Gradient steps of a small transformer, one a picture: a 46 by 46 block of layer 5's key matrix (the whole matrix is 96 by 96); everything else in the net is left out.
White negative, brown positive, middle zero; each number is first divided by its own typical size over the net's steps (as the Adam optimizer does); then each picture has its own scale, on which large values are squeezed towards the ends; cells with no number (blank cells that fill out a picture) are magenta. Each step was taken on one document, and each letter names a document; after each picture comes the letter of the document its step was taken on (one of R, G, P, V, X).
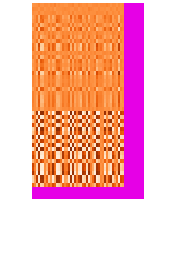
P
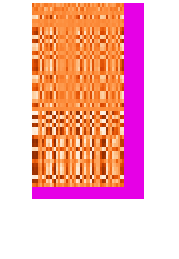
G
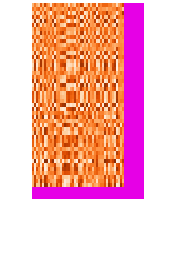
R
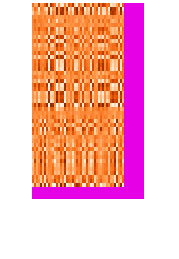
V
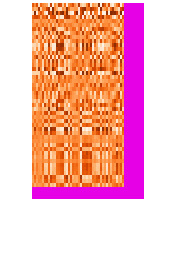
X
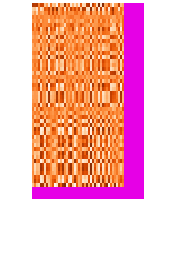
V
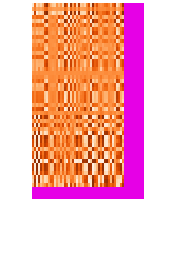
R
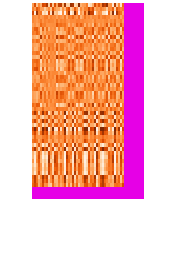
X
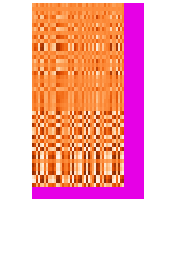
P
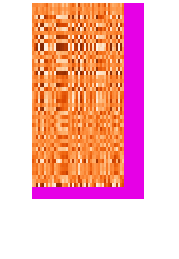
P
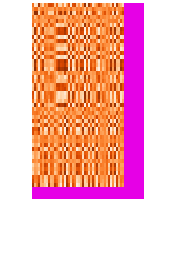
X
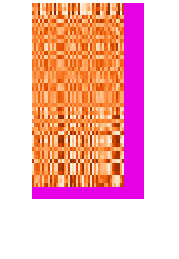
R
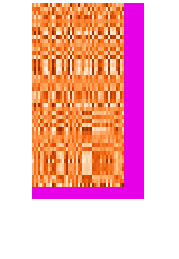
X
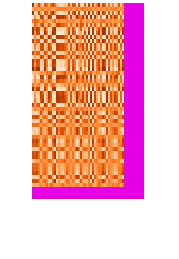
G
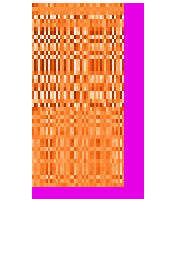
G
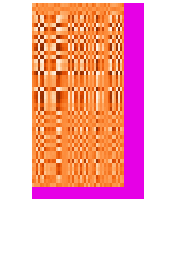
P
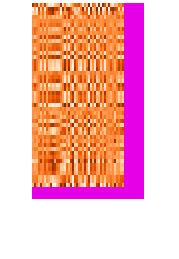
V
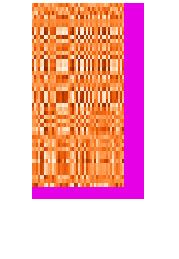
X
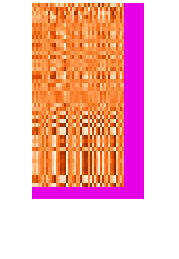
V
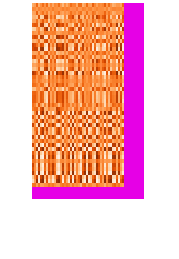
P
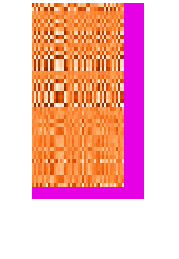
V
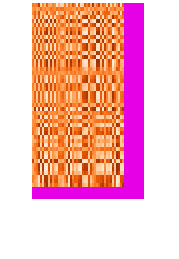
R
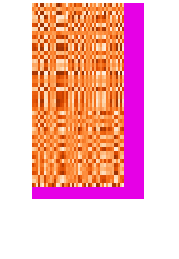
P
